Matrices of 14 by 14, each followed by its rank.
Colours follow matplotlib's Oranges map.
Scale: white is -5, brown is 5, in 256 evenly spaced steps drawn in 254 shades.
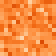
full rank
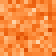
full rank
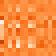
two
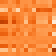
two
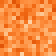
full rank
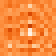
two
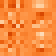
two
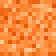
full rank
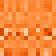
two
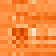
two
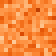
full rank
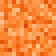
full rank
